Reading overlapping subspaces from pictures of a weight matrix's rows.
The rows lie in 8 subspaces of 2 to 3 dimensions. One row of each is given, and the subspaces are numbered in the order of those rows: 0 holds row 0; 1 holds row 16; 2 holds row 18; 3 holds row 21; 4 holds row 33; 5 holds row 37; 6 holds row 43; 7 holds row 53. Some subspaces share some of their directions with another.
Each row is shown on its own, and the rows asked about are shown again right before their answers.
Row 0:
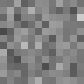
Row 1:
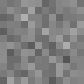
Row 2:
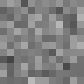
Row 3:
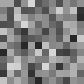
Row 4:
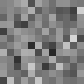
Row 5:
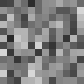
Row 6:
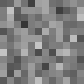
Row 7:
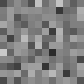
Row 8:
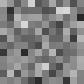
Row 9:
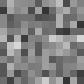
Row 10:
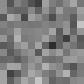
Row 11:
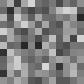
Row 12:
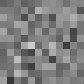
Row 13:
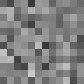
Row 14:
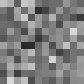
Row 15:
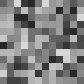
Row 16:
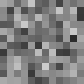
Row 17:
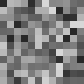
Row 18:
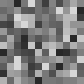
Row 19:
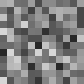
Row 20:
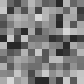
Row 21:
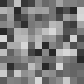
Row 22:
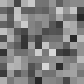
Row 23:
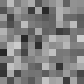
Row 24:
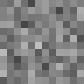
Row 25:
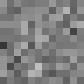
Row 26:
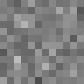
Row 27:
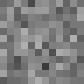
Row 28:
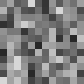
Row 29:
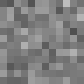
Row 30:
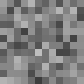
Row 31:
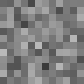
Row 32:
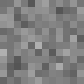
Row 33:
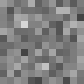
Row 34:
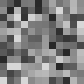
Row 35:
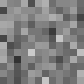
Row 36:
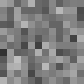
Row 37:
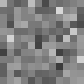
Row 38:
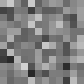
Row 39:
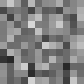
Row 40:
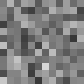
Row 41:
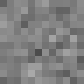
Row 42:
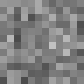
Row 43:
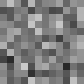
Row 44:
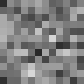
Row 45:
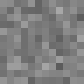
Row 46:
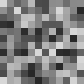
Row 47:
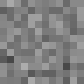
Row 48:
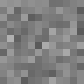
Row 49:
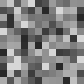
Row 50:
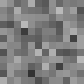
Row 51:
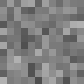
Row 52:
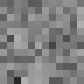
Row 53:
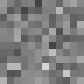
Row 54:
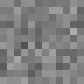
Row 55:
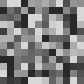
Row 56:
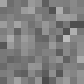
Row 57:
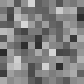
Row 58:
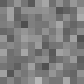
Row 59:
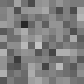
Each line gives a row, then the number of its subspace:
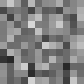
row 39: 6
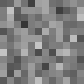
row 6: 4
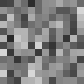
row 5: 7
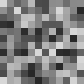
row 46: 0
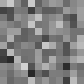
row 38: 6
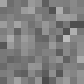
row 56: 5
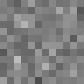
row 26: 2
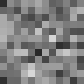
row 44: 0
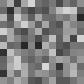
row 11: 0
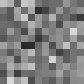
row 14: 2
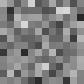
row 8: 4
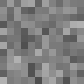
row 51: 5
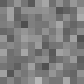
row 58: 4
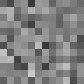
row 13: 6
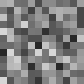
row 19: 2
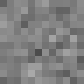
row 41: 0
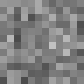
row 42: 7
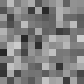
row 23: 1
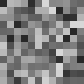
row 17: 5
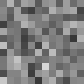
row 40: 5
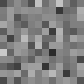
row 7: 7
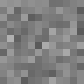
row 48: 7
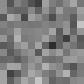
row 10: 7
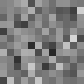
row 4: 2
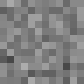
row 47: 6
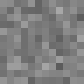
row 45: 7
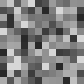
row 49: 1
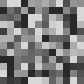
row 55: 6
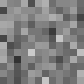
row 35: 3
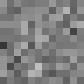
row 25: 4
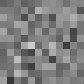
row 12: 2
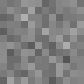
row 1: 2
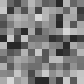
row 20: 1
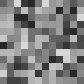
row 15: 2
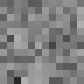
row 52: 7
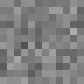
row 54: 4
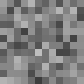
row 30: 1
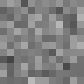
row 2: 6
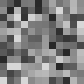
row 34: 7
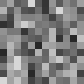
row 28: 3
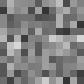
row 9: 1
